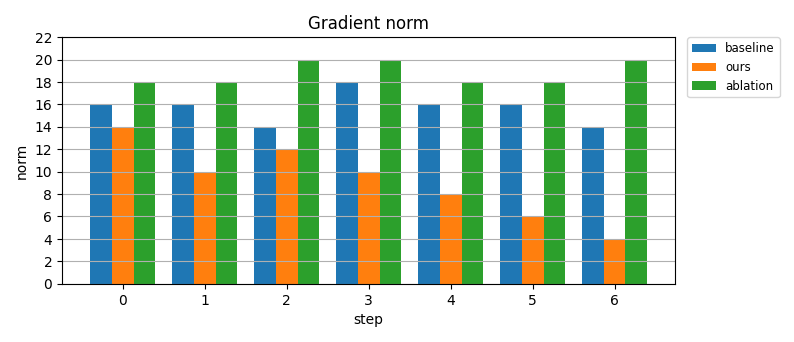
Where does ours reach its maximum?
0
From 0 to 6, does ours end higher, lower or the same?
lower
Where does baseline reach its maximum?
3
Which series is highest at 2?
ablation
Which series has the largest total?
ablation
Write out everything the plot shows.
Title: Gradient norm
x-axis: step, ticks 0 1 2 3 4 5 6
y-axis: norm, ticks 0 2 4 6 8 10 12 14 16 18 20 22
Legend: baseline, ours, ablation
Values:
baseline: 16 16 14 18 16 16 14
ours: 14 10 12 10 8 6 4
ablation: 18 18 20 20 18 18 20
